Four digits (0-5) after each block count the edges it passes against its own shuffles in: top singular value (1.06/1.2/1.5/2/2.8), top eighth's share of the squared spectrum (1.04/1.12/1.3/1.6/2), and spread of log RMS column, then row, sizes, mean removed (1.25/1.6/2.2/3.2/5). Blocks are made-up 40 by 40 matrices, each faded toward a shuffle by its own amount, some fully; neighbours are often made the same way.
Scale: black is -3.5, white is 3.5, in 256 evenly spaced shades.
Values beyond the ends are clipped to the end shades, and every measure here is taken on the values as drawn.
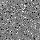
1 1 0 0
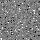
0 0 0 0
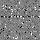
3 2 0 1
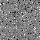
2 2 0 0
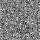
1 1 2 0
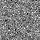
0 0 0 0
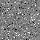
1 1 0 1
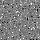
0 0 0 0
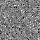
0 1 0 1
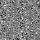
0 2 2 0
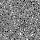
0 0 0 0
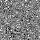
0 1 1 0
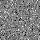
0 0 0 0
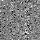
1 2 2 0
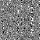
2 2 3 0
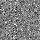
0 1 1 0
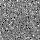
0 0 0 0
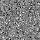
0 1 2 0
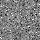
0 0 1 0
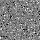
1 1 0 0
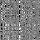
4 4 2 1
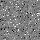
0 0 0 0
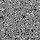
2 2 0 0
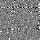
3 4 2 2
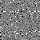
3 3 1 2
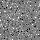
0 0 0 0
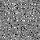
3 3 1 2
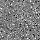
1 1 0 0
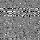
4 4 1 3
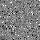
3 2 0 1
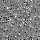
2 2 1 1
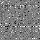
3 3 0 2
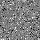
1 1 0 0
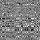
4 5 2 3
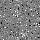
1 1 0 0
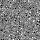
0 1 0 0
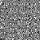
3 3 2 1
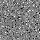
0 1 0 0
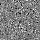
1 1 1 0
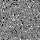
1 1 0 1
